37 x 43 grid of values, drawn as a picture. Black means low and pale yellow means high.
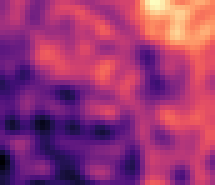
The bottom left is the ninth with the lowest average. The top right is the ninth with the highest average. There are no lone odd cells. The histogram is bell-shaped. There are no regular stripes. There is an overall slope up to the top right.
